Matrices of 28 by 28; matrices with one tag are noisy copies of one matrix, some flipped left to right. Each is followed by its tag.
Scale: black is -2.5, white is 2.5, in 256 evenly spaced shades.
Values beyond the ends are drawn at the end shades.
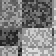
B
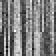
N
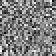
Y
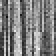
N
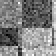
B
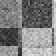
B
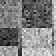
B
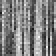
N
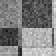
B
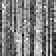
N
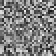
Y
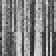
N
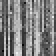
N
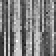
N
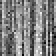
N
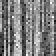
N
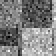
B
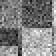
B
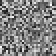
Y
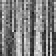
N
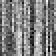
N
